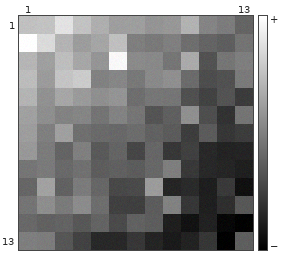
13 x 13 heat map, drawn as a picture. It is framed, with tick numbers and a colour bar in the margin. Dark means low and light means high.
Histogram: bell-shaped. Ninth with the highest average: top left. Ninth with the lowest average: bottom right. Odd rows or columns: none. Slope: up to the top left. Stripes: none. Mirror symmetry: none. Grain: fine.
